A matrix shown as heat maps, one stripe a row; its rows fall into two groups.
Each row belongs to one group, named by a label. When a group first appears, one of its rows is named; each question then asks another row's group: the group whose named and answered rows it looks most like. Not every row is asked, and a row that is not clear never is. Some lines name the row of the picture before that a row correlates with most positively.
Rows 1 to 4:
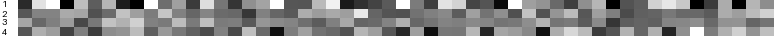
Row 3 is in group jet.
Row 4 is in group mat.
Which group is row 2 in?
mat
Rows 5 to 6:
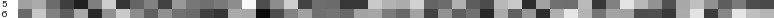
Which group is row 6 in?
mat
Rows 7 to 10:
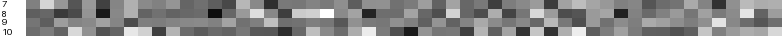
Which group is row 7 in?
mat
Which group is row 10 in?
mat
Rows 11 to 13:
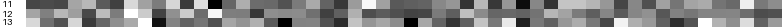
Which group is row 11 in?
mat
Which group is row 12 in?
jet
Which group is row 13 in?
mat
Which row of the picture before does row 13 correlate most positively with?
10
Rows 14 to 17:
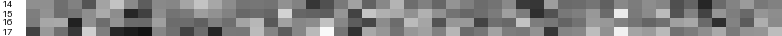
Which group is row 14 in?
jet
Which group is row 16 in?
mat
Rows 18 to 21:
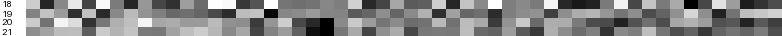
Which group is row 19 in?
mat
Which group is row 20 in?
jet
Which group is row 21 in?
jet
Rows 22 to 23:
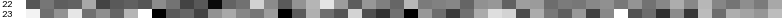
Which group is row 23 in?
mat
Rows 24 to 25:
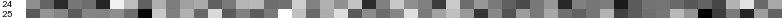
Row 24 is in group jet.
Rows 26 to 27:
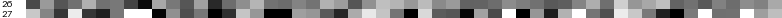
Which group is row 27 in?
mat
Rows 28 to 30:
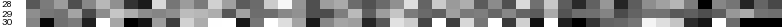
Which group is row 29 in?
jet
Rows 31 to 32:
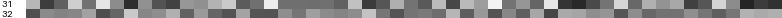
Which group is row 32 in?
mat
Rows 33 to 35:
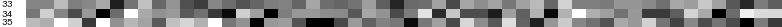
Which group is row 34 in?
mat
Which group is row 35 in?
jet
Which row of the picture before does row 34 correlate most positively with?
32
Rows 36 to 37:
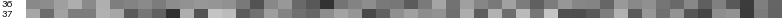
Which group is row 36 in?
jet
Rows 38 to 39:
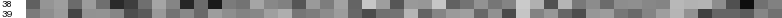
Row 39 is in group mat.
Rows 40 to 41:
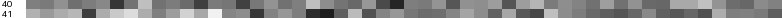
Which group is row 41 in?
jet
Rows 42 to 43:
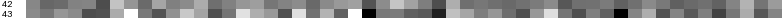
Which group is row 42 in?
jet
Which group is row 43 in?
jet
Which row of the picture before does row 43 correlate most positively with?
41
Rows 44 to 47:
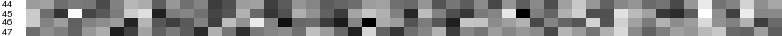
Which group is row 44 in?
mat
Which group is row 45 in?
mat
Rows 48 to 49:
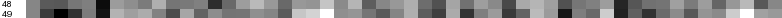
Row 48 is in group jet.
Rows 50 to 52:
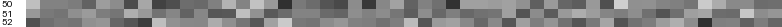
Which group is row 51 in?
mat
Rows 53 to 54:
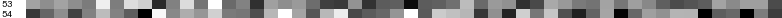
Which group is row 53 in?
jet
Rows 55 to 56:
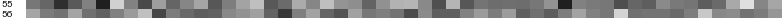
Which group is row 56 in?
mat
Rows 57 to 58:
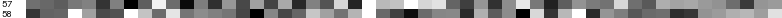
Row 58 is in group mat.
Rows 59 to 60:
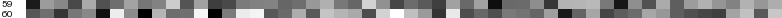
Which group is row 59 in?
mat
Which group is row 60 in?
jet
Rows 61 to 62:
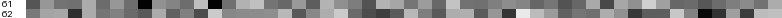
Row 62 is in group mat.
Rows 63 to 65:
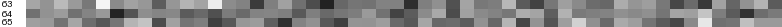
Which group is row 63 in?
jet
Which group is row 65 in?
mat
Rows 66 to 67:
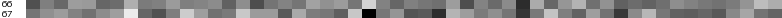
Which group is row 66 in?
mat
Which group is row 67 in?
jet
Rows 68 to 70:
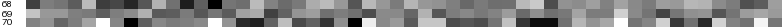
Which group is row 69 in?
mat
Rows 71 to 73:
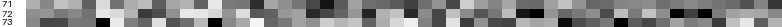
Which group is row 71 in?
jet
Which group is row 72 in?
jet
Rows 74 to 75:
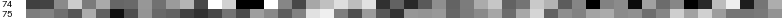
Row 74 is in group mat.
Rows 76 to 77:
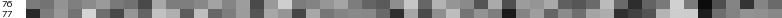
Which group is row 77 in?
mat
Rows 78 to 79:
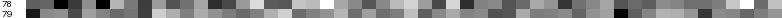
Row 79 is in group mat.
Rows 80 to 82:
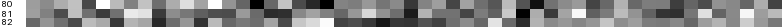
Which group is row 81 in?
mat
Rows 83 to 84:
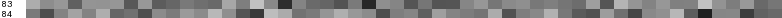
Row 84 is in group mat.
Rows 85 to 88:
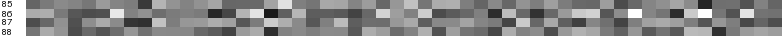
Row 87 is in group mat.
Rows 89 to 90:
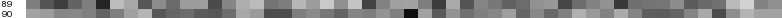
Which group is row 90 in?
mat
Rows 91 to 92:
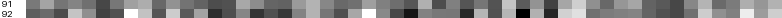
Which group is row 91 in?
mat
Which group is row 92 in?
mat
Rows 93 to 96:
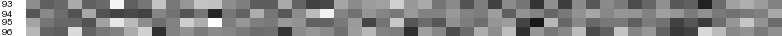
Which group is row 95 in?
jet
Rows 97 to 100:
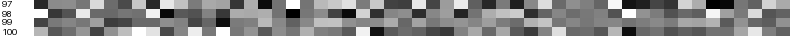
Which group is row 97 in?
mat
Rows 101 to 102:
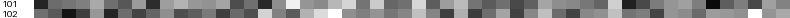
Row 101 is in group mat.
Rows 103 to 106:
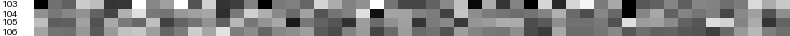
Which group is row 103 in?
mat
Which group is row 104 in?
jet
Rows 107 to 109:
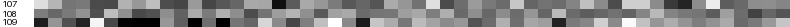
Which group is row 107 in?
mat
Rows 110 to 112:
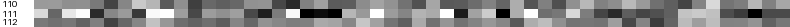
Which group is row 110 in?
mat
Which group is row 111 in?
jet
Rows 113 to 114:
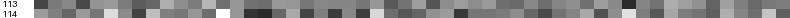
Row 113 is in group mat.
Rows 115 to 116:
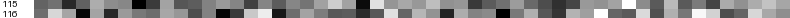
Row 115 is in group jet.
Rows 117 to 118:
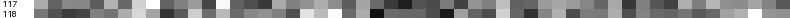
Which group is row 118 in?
jet
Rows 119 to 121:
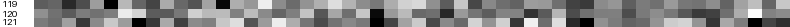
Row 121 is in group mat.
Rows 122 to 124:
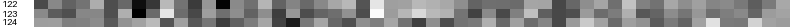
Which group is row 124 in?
mat
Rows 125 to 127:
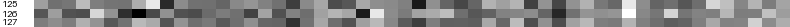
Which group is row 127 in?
mat
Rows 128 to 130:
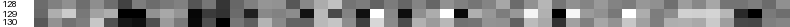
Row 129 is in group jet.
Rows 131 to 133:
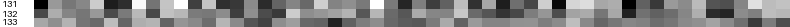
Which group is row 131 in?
mat
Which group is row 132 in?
mat
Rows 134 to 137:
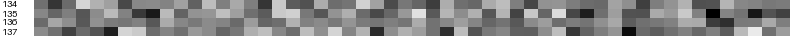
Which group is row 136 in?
mat
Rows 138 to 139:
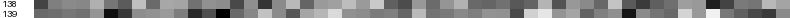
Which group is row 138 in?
mat
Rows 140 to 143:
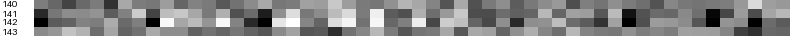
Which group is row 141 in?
mat
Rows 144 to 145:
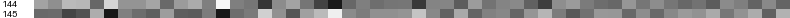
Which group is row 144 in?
jet
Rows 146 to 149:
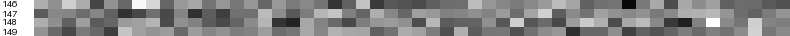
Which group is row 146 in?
jet
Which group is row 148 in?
mat
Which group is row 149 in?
jet
